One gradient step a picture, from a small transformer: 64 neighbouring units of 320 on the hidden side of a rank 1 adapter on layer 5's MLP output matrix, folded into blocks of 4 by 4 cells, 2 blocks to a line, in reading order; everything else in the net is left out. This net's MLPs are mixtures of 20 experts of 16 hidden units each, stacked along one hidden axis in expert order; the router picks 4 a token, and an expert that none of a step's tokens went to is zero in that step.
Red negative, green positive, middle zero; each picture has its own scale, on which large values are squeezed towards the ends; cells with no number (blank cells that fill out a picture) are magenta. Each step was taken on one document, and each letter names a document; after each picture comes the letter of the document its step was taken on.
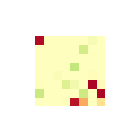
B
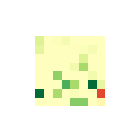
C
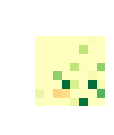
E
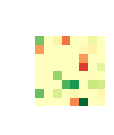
C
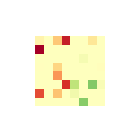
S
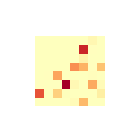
E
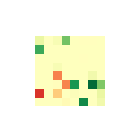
S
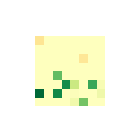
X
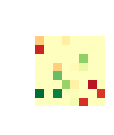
C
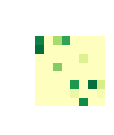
C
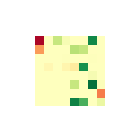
B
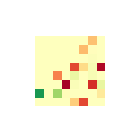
E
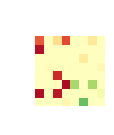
S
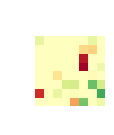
C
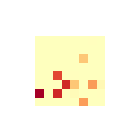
X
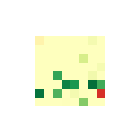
S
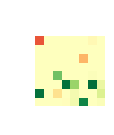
X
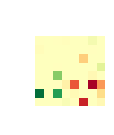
S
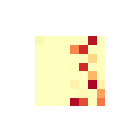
B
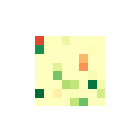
X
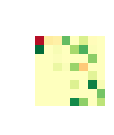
B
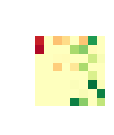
B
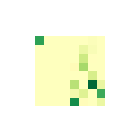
C
